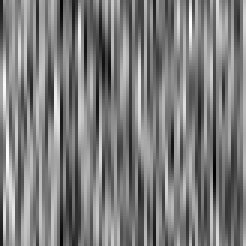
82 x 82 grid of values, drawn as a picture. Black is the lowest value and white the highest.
Overall the values sit about 50% of the way up the scale. The values follow a bell shape. The grain runs up and down.
